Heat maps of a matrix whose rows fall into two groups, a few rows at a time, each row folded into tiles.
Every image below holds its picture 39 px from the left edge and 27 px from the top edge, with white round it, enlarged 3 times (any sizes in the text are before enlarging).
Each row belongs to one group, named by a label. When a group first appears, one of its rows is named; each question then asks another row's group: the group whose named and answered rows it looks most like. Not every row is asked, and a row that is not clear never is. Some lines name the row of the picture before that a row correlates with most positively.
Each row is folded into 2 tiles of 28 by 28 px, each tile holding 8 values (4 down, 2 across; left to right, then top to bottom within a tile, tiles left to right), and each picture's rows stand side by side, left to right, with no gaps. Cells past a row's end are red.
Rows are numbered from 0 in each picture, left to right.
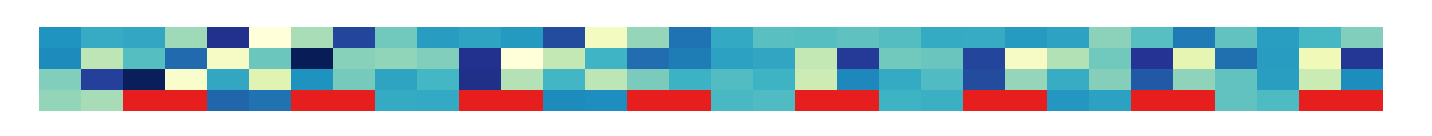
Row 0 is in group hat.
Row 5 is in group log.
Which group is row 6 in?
log
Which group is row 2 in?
log
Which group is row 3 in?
log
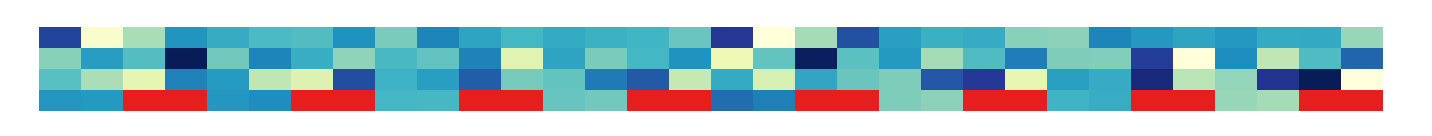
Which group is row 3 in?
hat
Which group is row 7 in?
hat
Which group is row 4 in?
log
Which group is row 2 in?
log
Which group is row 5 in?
hat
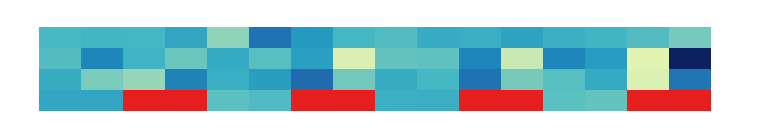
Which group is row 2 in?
log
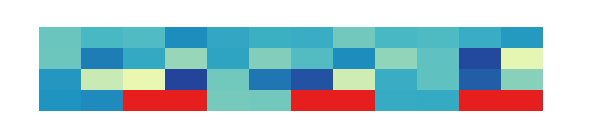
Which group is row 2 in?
log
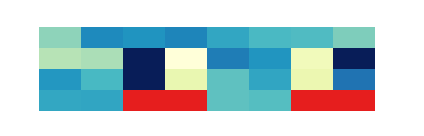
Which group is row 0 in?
log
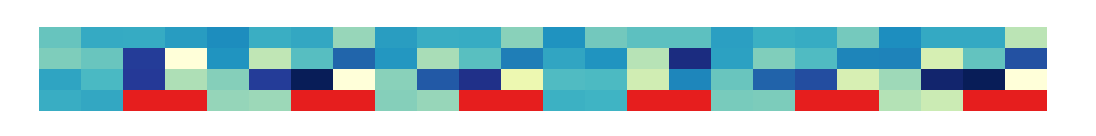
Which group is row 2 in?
hat
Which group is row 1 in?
hat
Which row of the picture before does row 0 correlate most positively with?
0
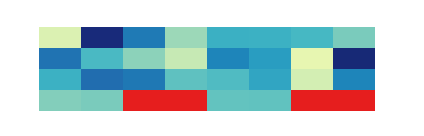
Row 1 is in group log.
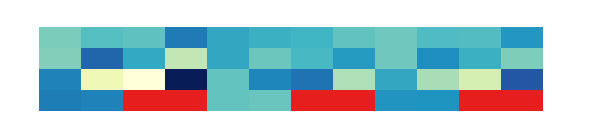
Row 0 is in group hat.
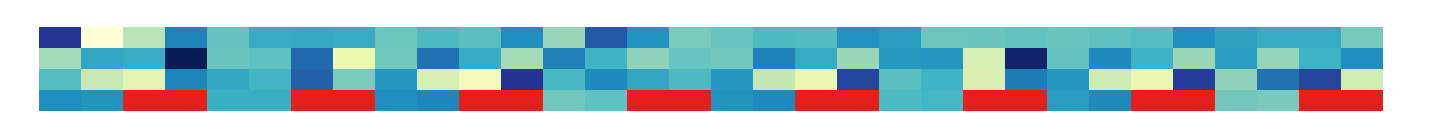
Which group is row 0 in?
log
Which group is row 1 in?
log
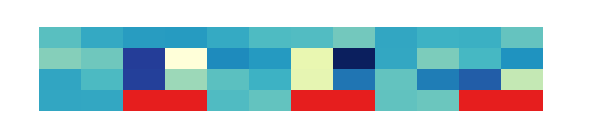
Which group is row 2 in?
hat
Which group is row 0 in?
log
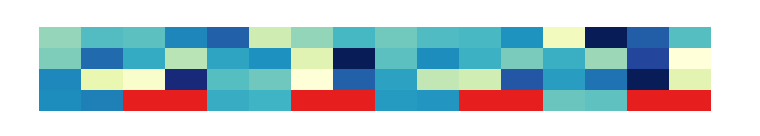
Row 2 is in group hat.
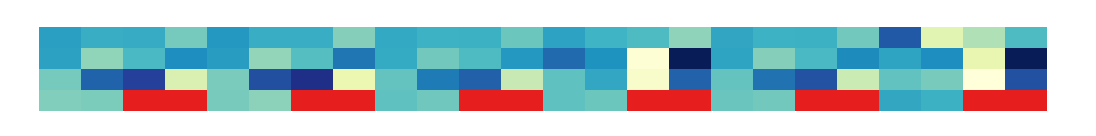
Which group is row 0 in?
hat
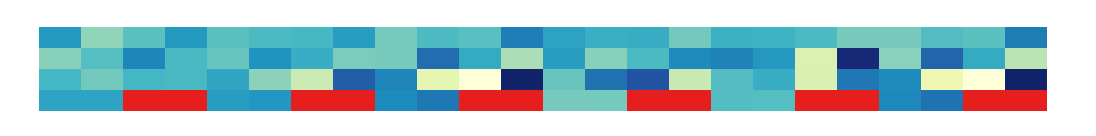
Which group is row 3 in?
hat
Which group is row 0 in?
log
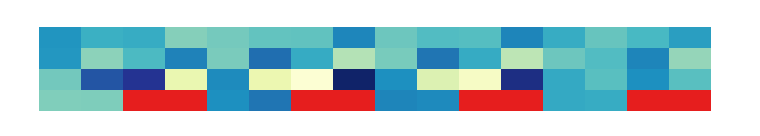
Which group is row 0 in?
hat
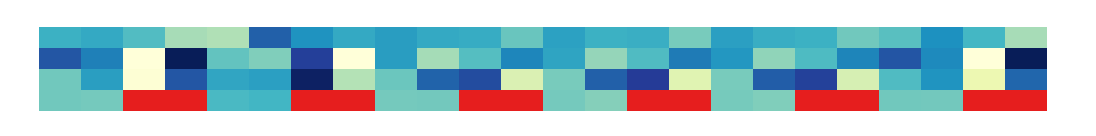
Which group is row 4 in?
hat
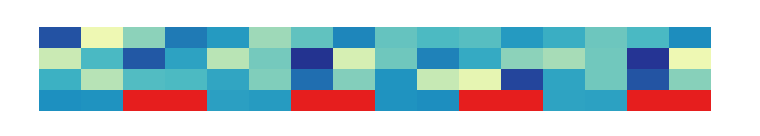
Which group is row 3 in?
log
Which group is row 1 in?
log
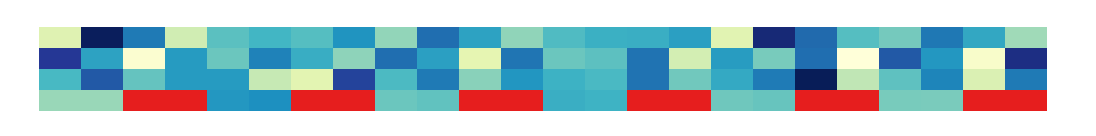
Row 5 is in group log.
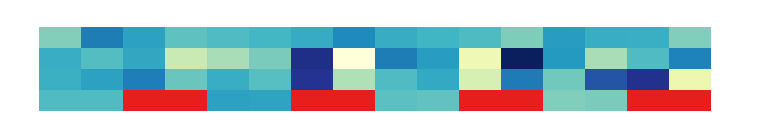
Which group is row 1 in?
log
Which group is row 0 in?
log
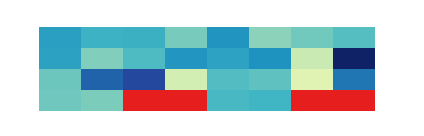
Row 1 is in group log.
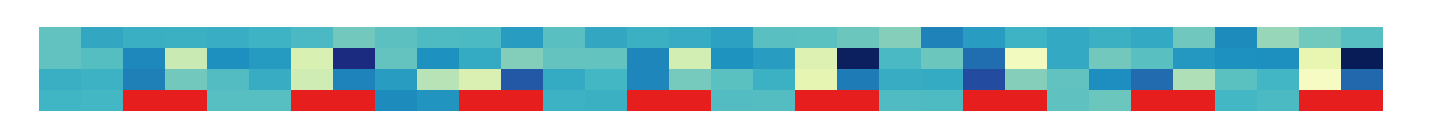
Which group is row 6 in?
hat
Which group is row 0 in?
log
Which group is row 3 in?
log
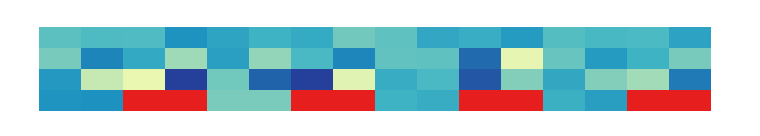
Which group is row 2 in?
log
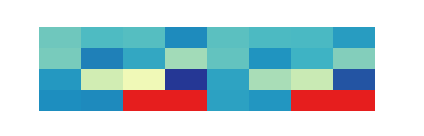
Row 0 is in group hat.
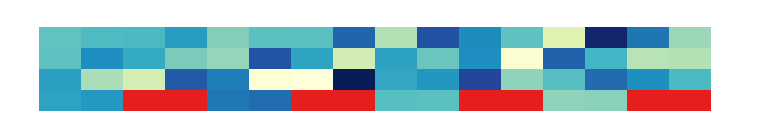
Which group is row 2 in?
log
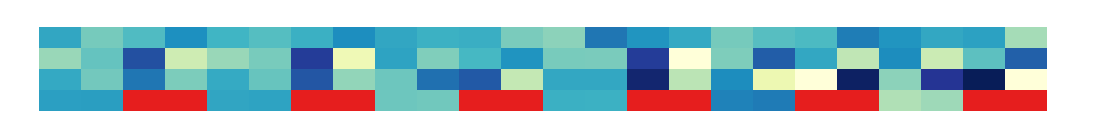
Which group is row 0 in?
log
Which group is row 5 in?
hat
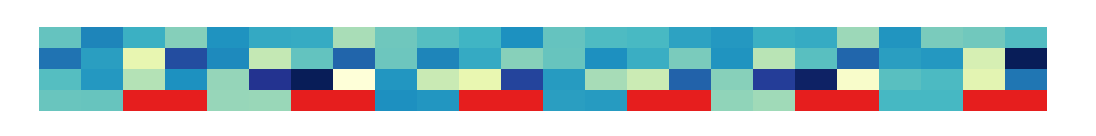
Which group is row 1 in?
hat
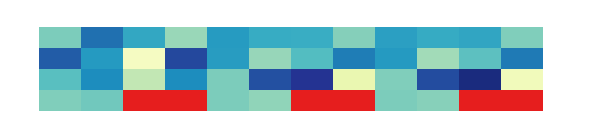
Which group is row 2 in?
hat
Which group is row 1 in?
hat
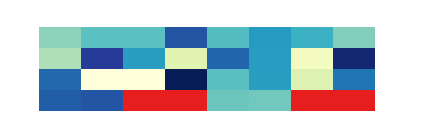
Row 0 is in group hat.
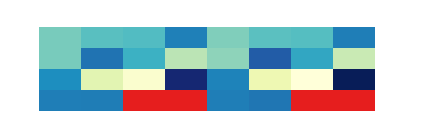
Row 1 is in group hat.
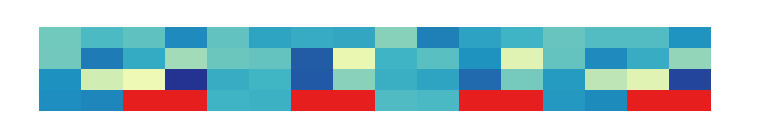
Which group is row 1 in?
log
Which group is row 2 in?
log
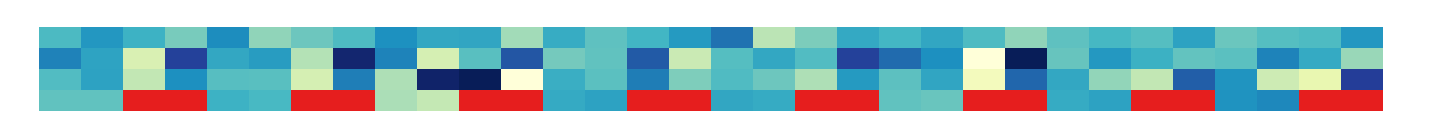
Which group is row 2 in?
hat
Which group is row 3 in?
log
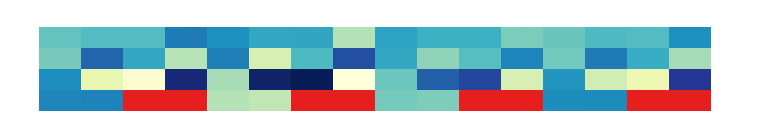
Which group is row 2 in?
hat
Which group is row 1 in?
hat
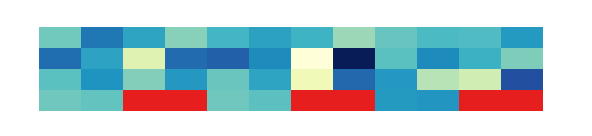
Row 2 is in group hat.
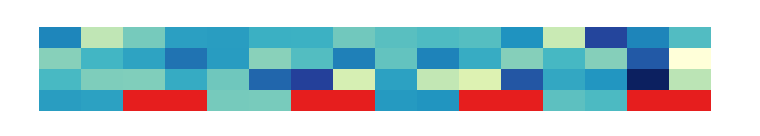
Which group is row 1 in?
hat
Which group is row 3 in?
log
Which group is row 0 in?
log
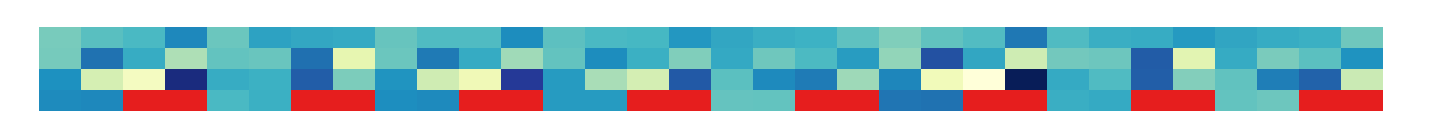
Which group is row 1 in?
log
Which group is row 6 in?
log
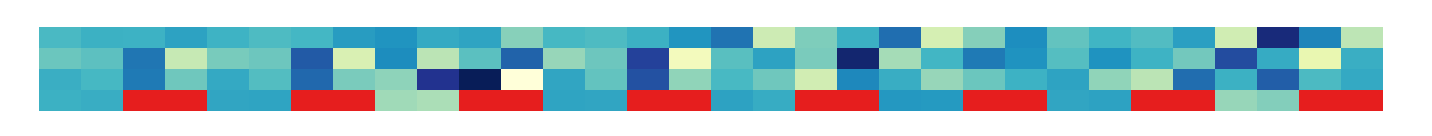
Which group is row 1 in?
log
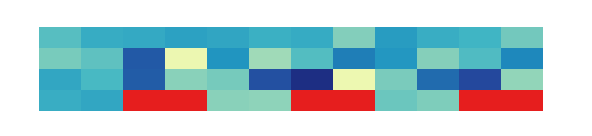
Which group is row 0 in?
log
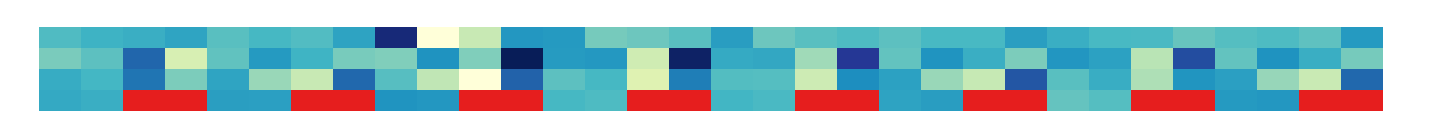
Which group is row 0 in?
log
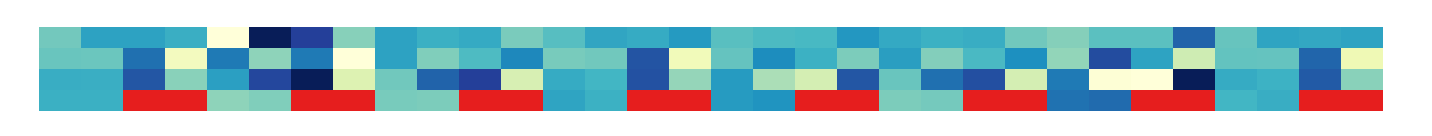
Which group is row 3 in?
log
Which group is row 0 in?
log
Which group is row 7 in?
log
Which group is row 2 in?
hat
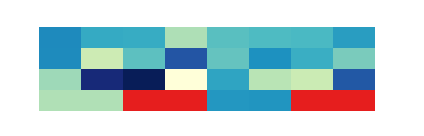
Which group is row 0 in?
hat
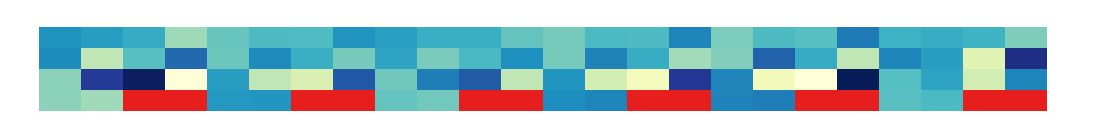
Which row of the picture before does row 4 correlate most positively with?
1
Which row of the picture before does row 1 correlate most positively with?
1
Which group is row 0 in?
hat
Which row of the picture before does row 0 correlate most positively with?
0
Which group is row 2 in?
hat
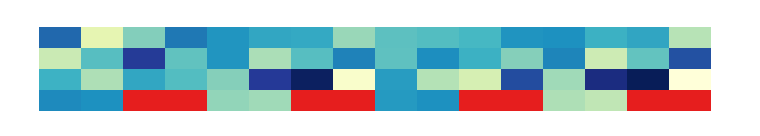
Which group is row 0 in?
log
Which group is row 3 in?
hat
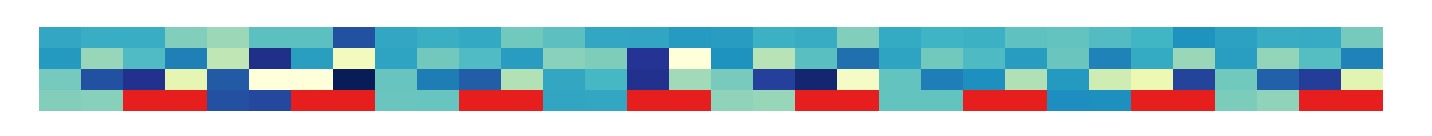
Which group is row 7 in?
hat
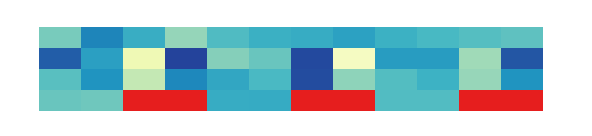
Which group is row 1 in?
log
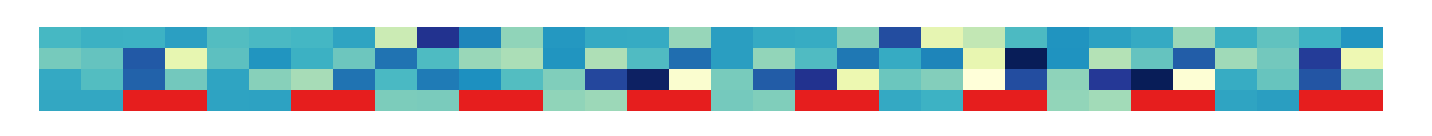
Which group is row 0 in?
log
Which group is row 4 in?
hat
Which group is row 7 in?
log
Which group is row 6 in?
hat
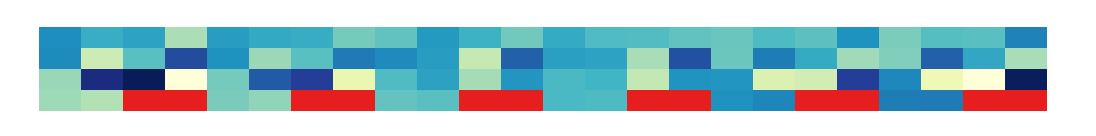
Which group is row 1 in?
hat
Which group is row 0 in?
hat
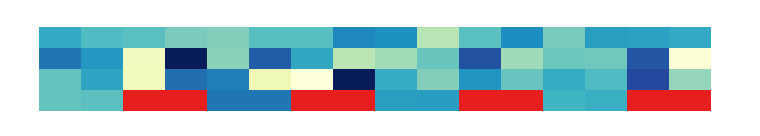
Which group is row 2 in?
log
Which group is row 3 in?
log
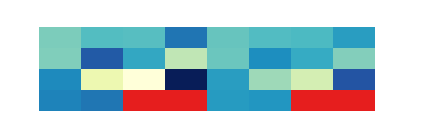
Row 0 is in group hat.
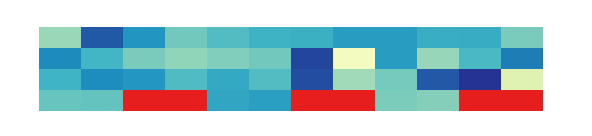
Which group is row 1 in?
log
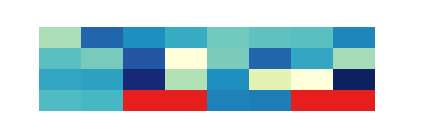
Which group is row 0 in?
log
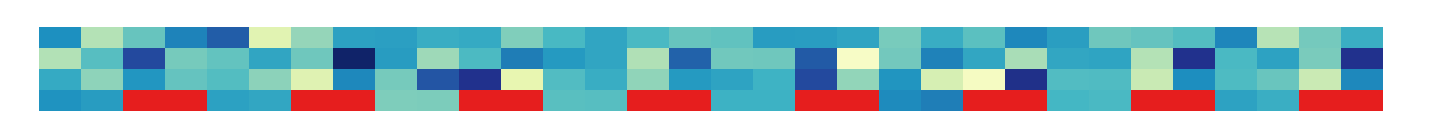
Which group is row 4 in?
log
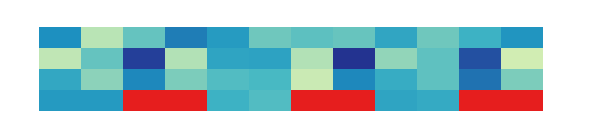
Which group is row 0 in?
log
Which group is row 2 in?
log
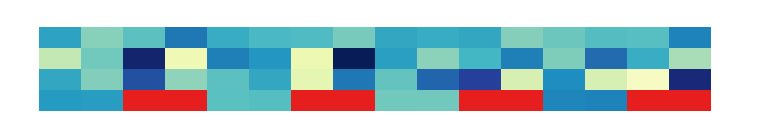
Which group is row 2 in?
hat
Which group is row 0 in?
log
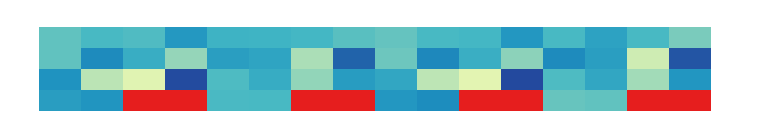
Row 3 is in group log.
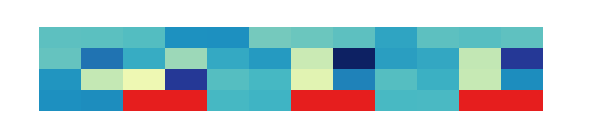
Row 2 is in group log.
